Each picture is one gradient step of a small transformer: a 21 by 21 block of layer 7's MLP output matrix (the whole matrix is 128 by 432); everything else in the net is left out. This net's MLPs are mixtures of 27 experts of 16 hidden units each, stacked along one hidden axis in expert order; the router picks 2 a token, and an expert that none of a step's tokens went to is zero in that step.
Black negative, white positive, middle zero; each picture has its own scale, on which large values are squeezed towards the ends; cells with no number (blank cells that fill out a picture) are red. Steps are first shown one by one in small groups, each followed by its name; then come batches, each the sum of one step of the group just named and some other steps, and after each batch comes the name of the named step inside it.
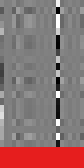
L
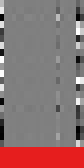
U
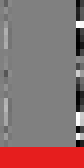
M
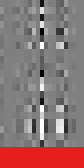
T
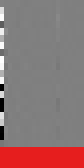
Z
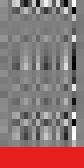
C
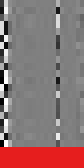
L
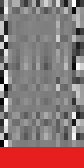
C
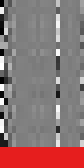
M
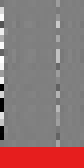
Z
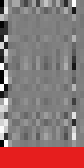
C
